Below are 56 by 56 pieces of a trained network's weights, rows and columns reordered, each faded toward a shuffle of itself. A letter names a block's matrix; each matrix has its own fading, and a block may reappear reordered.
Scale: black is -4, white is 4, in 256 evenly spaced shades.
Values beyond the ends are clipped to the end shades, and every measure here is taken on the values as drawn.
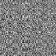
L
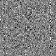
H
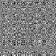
L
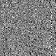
H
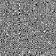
H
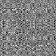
L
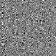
H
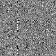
H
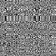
L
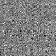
H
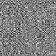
L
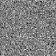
H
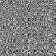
L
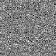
H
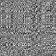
L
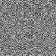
L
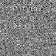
H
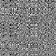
L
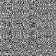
L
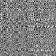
L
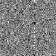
H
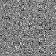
H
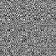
L
